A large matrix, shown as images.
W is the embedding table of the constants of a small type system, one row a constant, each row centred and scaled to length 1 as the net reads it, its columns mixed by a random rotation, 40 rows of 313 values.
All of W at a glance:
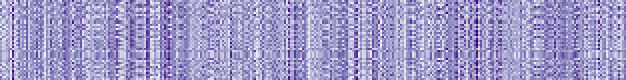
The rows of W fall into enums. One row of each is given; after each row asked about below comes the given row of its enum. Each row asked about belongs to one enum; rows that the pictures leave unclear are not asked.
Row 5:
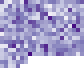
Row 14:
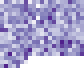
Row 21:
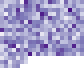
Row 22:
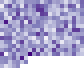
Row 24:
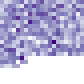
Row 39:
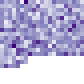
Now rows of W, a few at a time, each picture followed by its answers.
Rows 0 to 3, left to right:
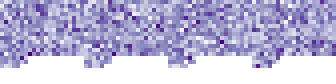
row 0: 22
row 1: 5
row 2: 24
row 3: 14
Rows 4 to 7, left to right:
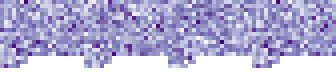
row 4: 39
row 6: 24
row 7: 39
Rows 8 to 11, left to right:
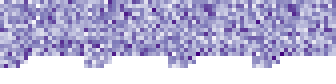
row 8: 14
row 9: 21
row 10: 22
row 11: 22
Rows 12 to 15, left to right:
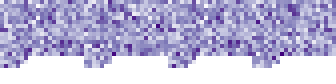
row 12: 14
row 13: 5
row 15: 22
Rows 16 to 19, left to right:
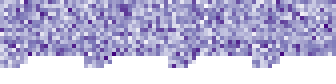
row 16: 21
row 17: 22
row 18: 14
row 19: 5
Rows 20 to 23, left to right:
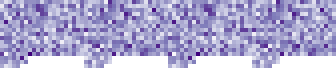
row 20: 22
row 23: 21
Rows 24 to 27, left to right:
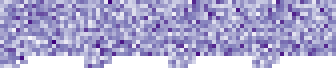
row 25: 39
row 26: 21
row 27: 21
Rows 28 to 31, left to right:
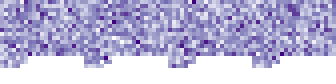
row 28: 21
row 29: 24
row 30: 39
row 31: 22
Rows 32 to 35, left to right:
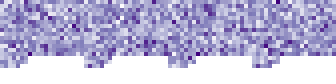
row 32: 5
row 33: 14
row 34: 22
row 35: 39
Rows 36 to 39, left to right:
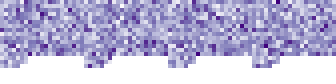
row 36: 21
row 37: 14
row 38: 5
